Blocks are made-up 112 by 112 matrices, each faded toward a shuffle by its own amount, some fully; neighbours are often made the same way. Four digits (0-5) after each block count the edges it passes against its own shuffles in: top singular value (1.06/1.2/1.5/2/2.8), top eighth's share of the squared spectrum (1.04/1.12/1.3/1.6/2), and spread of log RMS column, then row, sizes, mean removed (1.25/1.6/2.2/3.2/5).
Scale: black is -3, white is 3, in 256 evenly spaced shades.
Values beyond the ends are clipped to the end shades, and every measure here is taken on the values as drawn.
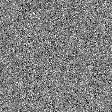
0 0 2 0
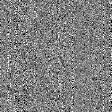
1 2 4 0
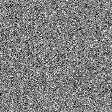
0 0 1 0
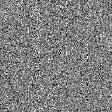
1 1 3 0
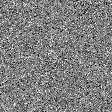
0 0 0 0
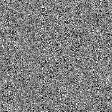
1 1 3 0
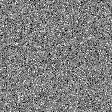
0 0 0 0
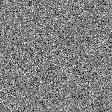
0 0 0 0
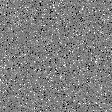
1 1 0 0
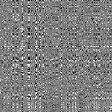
5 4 4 3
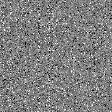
1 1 2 0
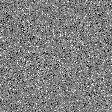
0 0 0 0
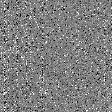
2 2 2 0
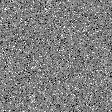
2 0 0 0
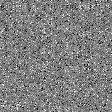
3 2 1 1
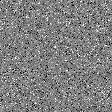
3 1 0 0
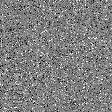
3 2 0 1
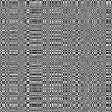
5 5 5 5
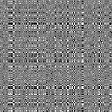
5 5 4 4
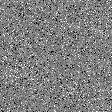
1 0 0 0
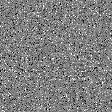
3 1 0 0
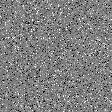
2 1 0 0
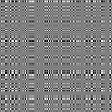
5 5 5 5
